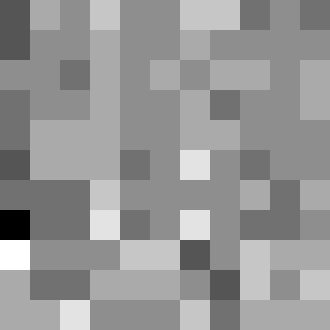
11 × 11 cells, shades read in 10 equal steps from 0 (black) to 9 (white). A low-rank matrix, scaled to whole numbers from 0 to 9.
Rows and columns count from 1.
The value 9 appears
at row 9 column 1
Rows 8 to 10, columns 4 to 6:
8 4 5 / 5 7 7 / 6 6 6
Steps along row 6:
up same same down up up down down up same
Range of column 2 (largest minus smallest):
2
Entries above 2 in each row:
11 11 11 11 11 11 11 10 11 11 11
